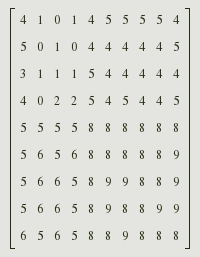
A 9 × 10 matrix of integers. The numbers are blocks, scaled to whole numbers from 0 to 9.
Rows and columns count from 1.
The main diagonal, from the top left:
4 0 1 2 8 8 9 8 8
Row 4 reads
4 0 2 2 5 4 5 4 4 5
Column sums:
42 30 32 30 58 59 60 57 58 61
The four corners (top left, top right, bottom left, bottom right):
4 4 6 8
